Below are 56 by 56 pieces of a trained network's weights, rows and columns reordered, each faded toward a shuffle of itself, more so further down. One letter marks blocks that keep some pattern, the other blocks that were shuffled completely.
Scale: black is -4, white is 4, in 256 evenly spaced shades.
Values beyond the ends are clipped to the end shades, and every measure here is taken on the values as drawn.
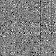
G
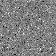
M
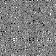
G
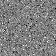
M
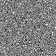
M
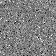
M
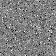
M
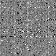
G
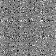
G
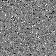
M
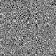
G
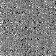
G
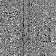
G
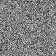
M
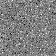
M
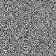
G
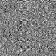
G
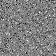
M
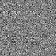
G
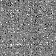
G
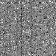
G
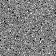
M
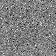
M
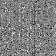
G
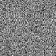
G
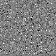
G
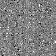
G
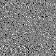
G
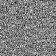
G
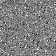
M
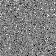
M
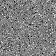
M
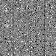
G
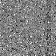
G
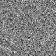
G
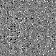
G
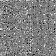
G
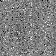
G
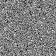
M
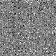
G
